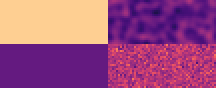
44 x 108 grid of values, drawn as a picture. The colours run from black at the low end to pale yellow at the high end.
The table splits into 2 rows of 2 panels. Panel 1,1: very high, flat. Panel 1,2: low, blotchy. Panel 2,1: low, flat. Panel 2,2: middling, fine-grained.
